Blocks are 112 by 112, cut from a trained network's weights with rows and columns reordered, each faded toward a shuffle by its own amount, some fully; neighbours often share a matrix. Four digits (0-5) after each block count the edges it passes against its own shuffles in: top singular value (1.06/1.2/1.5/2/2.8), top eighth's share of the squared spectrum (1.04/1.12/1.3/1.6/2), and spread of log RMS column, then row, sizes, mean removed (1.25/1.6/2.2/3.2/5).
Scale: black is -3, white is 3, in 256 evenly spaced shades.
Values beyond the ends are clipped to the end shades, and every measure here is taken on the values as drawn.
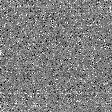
1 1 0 0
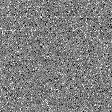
0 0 0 0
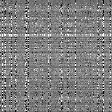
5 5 4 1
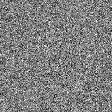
3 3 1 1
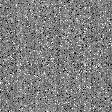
2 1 0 0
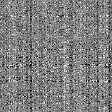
4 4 2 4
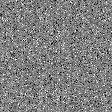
1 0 0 0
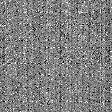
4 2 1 3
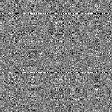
4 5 3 3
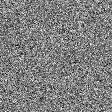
1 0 0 0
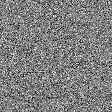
0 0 0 0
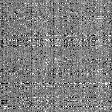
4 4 1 4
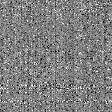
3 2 0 3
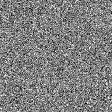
2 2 0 0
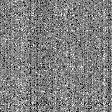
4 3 1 2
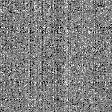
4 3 1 3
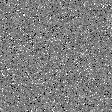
0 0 0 0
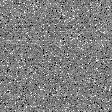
1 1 1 0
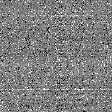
3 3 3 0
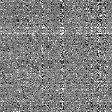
3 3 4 1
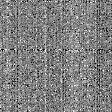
4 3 1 3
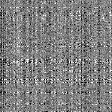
5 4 2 4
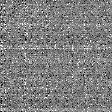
3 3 3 0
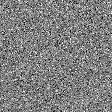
0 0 0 0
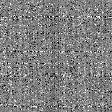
3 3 0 3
